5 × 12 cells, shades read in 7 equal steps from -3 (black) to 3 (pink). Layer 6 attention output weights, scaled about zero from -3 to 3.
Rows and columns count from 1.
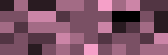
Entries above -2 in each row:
9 9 10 12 11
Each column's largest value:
1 1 2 2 2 1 3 3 1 2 1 2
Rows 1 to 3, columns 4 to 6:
-2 1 1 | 2 -1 0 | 1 1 0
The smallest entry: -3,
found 2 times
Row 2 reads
0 0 2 2 -1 0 0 0 -3 -3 0 -2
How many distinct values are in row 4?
4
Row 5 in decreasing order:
3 1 1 1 1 0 0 0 0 0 0 -2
